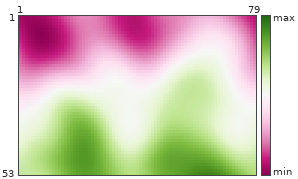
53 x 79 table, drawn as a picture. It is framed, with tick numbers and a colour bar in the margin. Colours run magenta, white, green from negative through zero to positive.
Grain: smooth. Ninth with the lowest average: top left. Slope: up to the bottom.
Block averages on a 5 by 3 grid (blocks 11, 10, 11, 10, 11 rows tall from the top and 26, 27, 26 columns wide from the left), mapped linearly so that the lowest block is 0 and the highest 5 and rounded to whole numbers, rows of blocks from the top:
002
123
334
444
555
